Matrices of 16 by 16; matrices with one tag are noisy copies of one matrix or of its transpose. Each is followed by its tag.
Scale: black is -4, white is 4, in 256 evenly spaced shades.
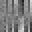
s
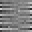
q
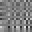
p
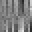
s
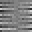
q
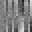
s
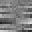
s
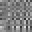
p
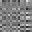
p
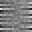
q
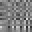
p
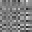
p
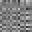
p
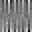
q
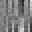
s
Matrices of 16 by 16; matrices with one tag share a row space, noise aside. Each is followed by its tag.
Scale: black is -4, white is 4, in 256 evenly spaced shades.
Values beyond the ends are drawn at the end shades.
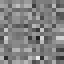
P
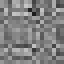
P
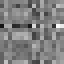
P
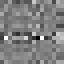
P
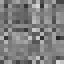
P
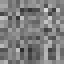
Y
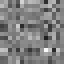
Y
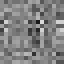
P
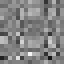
Y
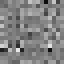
Y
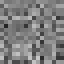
P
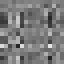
Y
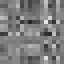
Y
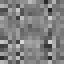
Y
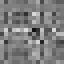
P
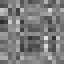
Y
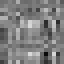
Y
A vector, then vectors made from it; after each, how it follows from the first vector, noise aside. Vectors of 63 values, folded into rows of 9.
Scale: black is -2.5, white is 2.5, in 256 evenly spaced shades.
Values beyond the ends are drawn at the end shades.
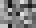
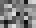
reversed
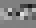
partly zeroed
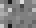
partly zeroed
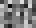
sign-scrambled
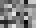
reversed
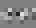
partly zeroed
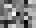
reversed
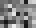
reversed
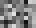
reversed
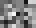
reversed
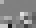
partly zeroed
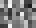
sign-scrambled
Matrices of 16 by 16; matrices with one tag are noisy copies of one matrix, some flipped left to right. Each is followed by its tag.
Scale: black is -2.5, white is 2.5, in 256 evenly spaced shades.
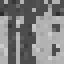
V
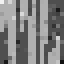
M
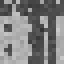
V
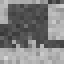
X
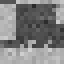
X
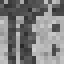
V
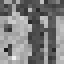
V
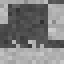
X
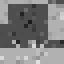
X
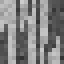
M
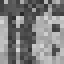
V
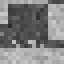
X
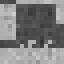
X
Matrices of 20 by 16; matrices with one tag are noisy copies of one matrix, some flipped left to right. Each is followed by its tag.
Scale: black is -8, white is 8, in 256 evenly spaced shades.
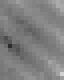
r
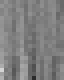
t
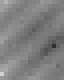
r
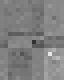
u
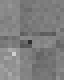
u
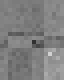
u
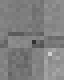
u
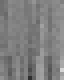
t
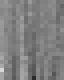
t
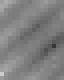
r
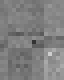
u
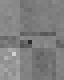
u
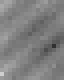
r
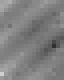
r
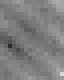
r
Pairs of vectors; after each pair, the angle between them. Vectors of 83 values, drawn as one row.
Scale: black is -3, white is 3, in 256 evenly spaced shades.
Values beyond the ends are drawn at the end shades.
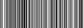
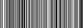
nearly parallel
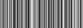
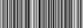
nearly parallel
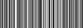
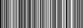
orthogonal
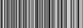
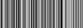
partly aligned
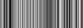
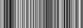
nearly parallel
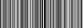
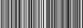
nearly opposite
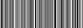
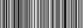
partly opposed
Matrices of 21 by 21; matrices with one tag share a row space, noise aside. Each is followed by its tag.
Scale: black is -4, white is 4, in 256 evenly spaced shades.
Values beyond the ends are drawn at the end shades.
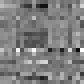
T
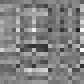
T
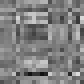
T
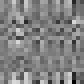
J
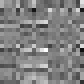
T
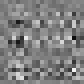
J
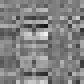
T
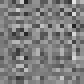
J
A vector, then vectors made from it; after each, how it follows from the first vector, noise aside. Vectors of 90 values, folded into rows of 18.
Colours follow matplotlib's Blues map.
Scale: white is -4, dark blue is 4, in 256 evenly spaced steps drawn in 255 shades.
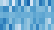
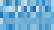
wrapped around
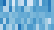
sign-scrambled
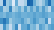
sign-scrambled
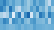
wrapped around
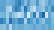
wrapped around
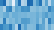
sign-scrambled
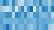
wrapped around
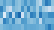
wrapped around
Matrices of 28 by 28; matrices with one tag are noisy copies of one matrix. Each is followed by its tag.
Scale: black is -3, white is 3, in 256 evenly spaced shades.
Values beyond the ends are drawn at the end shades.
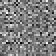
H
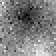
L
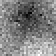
L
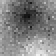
L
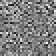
H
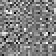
H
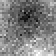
L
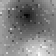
L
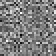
H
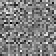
H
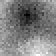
L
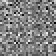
H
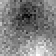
L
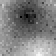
L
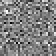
H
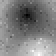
L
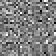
H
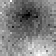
L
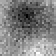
L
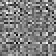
H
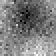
L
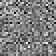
H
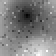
L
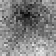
L
